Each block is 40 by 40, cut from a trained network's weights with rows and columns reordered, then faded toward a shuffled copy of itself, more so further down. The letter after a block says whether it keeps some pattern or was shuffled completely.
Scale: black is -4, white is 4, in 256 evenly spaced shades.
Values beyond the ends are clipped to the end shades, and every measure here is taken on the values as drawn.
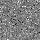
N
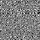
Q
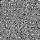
Q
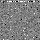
Q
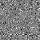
Q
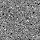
N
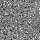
N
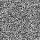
N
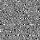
Q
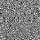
Q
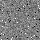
N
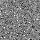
N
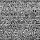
Q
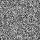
N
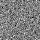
N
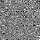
Q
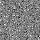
N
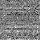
Q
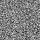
N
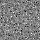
N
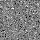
N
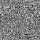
Q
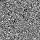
Q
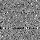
Q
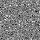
Q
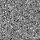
N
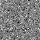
Q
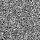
N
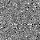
Q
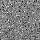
N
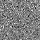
Q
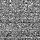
Q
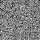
N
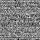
Q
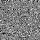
Q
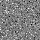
N
